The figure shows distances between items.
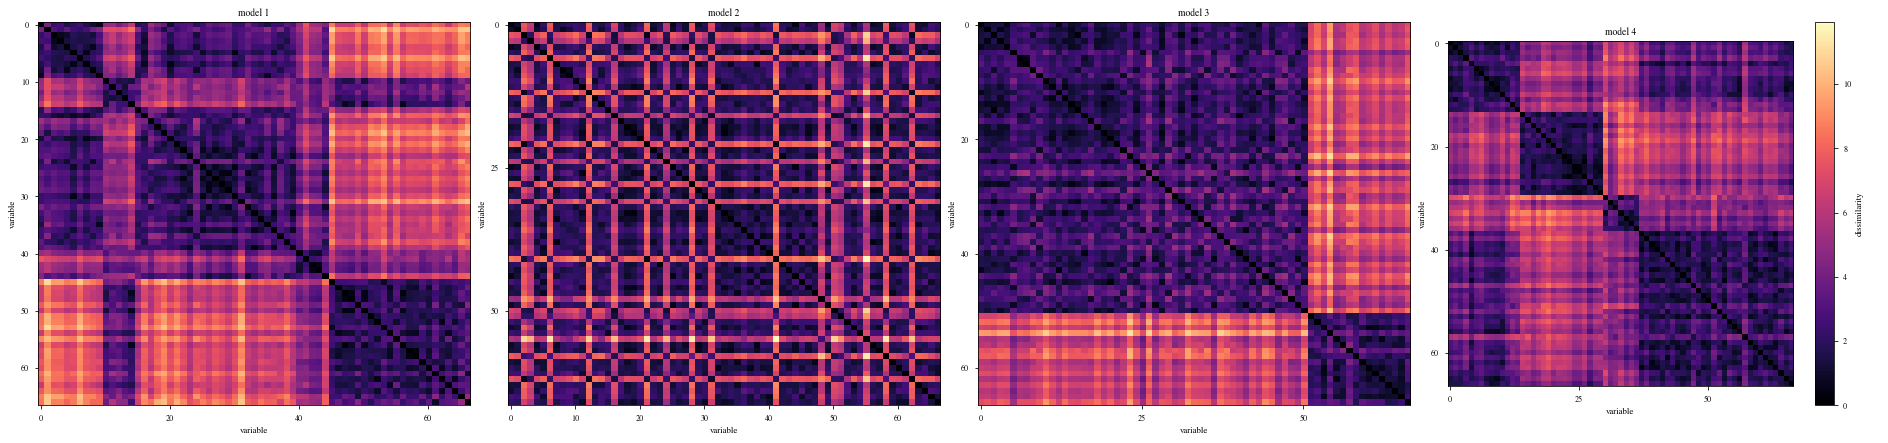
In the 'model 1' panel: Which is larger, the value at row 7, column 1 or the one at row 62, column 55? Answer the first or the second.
the first
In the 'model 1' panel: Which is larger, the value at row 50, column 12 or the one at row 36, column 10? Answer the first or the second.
the second
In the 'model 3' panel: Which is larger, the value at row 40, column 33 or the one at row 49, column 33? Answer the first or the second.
the second
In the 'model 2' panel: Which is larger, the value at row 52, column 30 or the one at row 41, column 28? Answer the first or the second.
the second
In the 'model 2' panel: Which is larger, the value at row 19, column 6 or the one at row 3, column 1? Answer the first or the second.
the first
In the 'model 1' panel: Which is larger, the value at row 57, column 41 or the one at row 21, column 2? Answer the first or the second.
the first
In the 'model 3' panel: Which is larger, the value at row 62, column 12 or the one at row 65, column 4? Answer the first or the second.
the second
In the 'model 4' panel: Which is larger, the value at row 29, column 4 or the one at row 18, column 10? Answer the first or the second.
the second
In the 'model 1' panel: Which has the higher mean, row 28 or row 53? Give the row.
53
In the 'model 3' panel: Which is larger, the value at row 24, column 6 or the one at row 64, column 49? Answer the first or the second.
the second
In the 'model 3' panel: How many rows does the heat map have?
67
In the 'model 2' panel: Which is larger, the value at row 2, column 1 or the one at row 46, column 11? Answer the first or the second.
the first
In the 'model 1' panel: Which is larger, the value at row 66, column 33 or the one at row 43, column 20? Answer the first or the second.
the first
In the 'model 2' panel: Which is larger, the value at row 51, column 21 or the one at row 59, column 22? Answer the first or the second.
the first
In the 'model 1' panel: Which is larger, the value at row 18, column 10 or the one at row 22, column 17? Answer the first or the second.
the first
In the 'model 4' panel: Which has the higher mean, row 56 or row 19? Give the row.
19
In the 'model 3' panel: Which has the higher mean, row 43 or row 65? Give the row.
65
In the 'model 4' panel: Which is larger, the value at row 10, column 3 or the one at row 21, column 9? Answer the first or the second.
the second
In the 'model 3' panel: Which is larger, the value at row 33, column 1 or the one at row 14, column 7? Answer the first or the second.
the second
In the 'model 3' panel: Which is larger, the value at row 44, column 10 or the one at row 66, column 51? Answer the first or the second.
the second
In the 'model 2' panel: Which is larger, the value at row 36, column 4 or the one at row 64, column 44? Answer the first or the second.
the first
